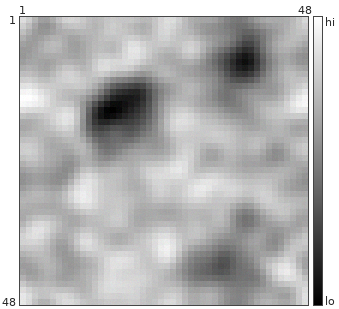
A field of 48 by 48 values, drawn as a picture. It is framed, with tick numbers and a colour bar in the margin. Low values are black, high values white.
On average the colour sits 70% of the way up the scale. There are three dips. The halves do not mirror each other. There are no lone odd cells. The values are skewed, with a long tail toward low values.
